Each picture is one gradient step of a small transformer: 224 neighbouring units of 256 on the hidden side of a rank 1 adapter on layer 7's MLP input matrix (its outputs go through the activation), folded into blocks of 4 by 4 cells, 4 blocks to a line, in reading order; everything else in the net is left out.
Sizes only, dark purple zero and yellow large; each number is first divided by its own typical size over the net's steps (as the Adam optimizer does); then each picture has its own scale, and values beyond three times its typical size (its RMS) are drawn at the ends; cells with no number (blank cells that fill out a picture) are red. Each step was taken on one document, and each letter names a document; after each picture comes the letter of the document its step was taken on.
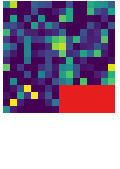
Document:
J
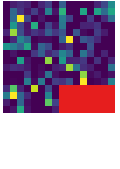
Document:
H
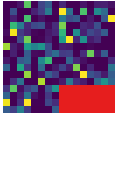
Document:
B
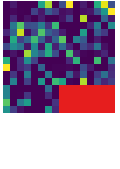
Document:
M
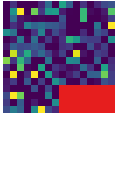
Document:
M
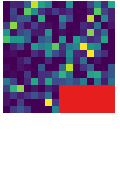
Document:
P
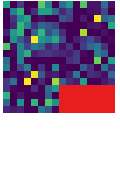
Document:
M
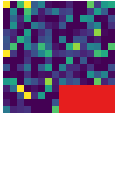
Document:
P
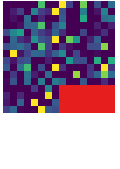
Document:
M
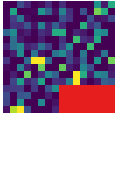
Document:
B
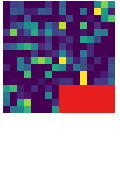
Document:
H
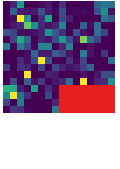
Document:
H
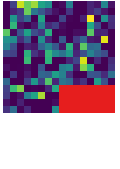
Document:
P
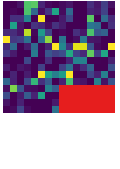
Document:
P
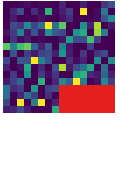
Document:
B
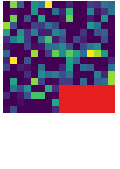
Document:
J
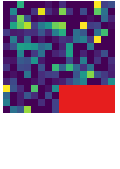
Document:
B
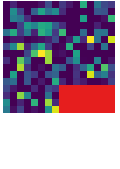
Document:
M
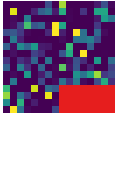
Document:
B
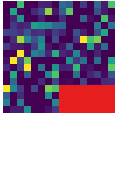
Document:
M
